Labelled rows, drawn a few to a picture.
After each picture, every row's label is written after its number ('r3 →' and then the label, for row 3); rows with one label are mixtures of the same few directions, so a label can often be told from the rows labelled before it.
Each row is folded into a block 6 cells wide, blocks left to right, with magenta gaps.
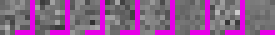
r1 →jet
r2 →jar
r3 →jar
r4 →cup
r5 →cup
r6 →cup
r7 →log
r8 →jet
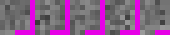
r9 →log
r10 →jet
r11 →jet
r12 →cup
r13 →jar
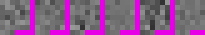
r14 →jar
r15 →cup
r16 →jet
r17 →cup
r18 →jet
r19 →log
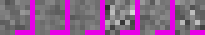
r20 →jar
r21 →cup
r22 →cup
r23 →log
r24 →cup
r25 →jar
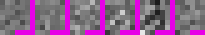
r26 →jar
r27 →jet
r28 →jet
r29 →jar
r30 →jar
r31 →jar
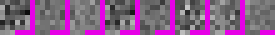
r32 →log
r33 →log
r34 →jet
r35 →log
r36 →jet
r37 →log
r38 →cup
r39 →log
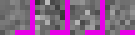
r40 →jar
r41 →cup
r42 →jar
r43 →log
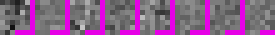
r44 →jet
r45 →jar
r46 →jet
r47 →jet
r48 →cup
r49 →jet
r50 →log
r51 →cup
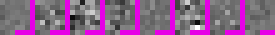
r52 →jar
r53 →jar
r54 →cup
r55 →jet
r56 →log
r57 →jar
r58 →jar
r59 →jar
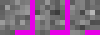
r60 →log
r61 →cup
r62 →cup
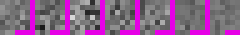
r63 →cup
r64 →jet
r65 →cup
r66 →log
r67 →log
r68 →jet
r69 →jet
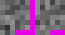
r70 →jet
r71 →log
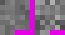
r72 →cup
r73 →cup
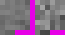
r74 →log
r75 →log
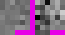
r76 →jar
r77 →cup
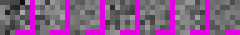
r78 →jet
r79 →cup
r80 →cup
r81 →log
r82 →jet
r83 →cup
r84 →jet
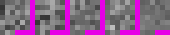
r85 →log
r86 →jet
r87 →log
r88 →jet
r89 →cup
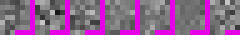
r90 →jet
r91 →jar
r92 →cup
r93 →log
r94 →jet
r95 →log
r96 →cup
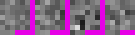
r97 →cup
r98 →cup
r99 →jet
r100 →jar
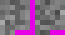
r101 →jet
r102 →cup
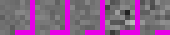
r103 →cup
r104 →cup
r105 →jar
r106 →cup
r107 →log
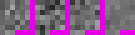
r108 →log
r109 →jet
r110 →log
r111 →log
